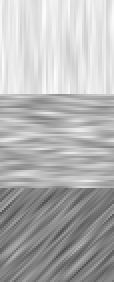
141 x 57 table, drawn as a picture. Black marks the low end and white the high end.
The table splits into 3 rows of 1 panel. Panel 1,1: very high, streaked downward, faint in contrast. Panel 2,1: high, streaked across. Panel 3,1: middling, slanting up to the right.
